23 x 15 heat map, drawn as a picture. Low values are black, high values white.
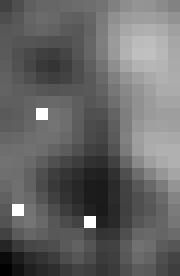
Lone odd cells: 3, each higher than its neighbours. Slope: up to the top right. Average level on the scale: 40%.
